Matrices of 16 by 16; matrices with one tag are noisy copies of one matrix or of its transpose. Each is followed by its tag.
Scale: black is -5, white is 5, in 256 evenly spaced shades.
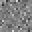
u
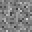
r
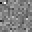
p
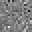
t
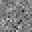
r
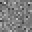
p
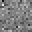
p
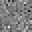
t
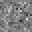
r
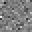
u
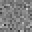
t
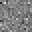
p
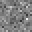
r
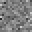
u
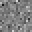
u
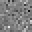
t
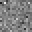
p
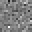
t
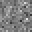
r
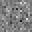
r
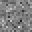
r
